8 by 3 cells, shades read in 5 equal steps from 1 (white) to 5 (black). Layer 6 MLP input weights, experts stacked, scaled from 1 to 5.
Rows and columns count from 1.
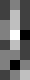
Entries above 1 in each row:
3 3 3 2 3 3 3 3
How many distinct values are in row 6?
2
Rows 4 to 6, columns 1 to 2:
3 1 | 4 2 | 3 3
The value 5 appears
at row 4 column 3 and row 7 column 2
